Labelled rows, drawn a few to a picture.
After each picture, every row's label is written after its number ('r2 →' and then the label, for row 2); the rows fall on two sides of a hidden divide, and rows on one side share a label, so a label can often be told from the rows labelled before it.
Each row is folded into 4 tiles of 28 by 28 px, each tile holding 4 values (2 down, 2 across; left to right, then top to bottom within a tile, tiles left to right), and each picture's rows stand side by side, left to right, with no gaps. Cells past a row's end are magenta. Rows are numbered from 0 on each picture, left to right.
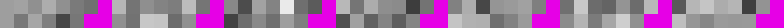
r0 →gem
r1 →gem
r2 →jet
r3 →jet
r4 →gem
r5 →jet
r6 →jet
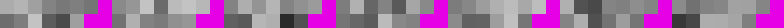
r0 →gem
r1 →jet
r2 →gem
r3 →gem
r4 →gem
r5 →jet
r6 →gem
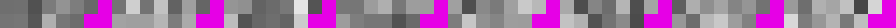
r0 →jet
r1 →gem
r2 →gem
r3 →gem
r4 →jet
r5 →jet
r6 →gem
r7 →jet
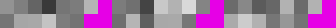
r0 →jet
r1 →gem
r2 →jet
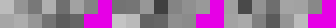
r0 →gem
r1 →jet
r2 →jet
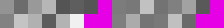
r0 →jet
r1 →jet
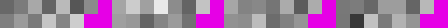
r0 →jet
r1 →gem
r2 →jet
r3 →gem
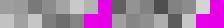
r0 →gem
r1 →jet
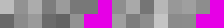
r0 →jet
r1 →gem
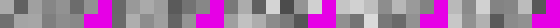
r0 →jet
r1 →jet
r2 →gem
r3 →gem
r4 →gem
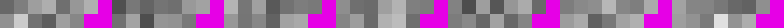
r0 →jet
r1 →jet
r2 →jet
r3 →jet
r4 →jet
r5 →jet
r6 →jet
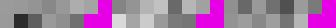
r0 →gem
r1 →gem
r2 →jet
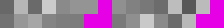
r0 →gem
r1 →jet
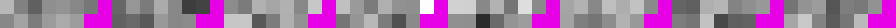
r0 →jet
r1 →jet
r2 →jet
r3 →gem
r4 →gem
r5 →gem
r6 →gem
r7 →jet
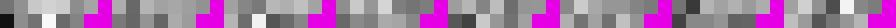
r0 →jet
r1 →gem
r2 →gem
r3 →gem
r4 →gem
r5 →gem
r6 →jet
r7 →jet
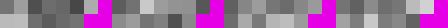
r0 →jet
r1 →jet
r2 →jet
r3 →gem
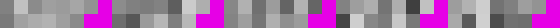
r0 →gem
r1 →gem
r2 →gem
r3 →jet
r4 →gem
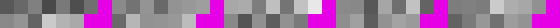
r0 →jet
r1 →jet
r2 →gem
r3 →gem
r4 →gem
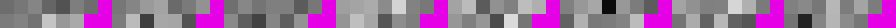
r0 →jet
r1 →jet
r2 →jet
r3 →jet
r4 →gem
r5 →jet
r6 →jet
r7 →gem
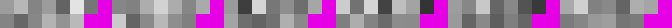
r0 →gem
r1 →gem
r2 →jet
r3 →jet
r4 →jet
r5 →gem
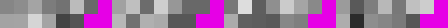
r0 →gem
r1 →gem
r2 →gem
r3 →gem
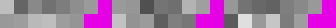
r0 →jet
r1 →gem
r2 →jet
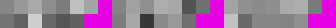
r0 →gem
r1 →jet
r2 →gem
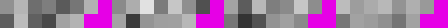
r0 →jet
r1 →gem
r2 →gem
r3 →gem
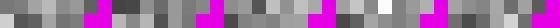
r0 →gem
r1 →jet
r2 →gem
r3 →gem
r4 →gem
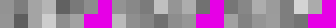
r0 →gem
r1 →gem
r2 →gem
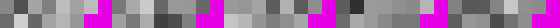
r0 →jet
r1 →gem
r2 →jet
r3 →jet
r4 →jet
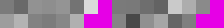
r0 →jet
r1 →gem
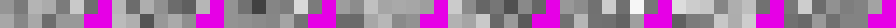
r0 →gem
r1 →jet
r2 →gem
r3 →gem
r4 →gem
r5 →gem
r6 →gem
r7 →gem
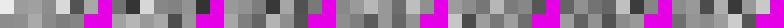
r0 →jet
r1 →jet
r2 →jet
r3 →gem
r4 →gem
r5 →jet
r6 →gem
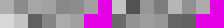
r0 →jet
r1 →jet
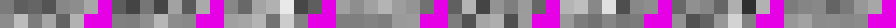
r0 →jet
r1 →jet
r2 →jet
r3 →gem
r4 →gem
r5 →gem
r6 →jet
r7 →jet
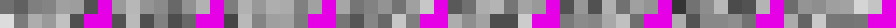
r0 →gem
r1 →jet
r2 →jet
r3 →gem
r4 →gem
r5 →gem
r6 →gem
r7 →gem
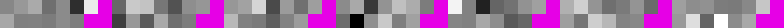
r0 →jet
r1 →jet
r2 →jet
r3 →gem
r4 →gem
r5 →gem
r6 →jet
